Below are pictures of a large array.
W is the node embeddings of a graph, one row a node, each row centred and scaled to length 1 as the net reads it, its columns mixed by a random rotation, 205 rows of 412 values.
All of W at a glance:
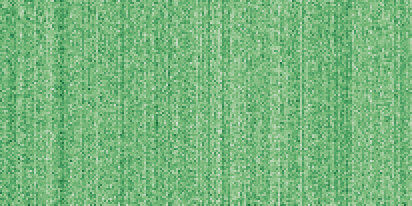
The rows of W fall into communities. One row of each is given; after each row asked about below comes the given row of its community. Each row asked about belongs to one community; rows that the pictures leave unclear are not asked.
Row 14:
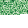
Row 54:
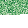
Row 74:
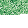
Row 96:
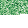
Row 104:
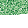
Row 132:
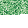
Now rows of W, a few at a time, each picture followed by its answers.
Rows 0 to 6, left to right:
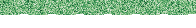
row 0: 132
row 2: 74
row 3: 96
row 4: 54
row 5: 54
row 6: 96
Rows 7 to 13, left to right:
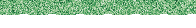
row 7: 96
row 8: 54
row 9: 14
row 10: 104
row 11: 132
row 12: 14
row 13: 104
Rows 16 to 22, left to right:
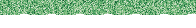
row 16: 132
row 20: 96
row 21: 54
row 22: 96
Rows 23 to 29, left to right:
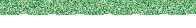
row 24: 14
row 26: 14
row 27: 132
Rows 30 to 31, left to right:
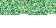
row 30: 96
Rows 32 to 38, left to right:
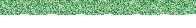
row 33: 96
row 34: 14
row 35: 14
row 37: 14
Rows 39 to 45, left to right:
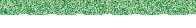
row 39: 74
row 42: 74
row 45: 132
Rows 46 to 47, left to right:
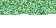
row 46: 96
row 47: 104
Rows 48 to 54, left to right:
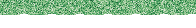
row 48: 132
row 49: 54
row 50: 104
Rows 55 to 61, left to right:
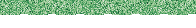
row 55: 54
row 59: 74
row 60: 104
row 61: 14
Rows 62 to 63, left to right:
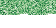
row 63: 96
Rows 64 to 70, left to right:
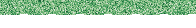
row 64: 104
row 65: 74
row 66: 14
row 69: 54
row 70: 54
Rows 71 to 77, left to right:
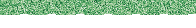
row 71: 96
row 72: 74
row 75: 14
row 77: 14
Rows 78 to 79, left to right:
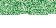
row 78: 96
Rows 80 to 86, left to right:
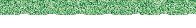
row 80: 132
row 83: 14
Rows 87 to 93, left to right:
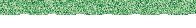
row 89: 14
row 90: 96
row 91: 54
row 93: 14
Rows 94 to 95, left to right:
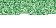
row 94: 132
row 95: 54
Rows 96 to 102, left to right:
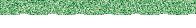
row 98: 96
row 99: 14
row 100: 96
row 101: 96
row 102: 14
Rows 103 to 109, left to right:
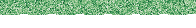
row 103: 54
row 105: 104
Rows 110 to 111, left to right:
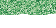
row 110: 74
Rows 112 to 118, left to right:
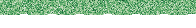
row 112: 14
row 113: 54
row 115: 96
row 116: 14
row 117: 54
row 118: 54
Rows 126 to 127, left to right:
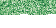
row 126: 96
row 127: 96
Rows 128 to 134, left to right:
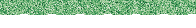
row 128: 74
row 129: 54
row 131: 14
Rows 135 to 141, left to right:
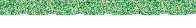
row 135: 96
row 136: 96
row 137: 96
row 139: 14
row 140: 96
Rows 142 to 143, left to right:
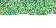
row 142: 54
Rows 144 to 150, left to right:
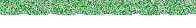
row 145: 132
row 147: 54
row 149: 96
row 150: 104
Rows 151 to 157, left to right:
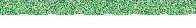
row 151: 54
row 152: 74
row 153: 132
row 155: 54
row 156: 14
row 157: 96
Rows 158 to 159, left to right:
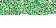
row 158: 132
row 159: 132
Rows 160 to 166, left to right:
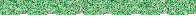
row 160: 96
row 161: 54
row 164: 54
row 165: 14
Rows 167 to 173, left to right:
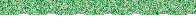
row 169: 54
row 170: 14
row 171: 74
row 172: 132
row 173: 74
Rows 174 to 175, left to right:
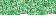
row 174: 14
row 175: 96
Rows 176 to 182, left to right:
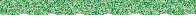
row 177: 14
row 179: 96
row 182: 74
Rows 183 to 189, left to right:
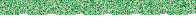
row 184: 104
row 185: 14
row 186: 132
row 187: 132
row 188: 14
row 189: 96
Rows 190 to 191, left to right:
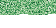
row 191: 14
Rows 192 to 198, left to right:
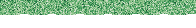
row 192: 54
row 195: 132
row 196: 104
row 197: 74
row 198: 104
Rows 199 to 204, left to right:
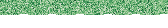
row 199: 104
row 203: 74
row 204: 104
